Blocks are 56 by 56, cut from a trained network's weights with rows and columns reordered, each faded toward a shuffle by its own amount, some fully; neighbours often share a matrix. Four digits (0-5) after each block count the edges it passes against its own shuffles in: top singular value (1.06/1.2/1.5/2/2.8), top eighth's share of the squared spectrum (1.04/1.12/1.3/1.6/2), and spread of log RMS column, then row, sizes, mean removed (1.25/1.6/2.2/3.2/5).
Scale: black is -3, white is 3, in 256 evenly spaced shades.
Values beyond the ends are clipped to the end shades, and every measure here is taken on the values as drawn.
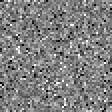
0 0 0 0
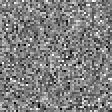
2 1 0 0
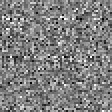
3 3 0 2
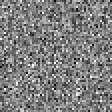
2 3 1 1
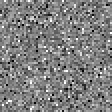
1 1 0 0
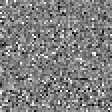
2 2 0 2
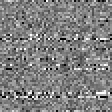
4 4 0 3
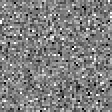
0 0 0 0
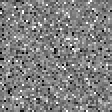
1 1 0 0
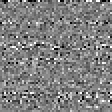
3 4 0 3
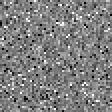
0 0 0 0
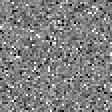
0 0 0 0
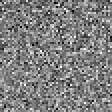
0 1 0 0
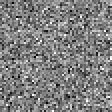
1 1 0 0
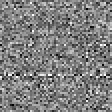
3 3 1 2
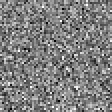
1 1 0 0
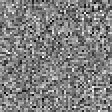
2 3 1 0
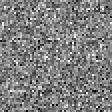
3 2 0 1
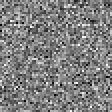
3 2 0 1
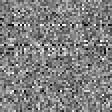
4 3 0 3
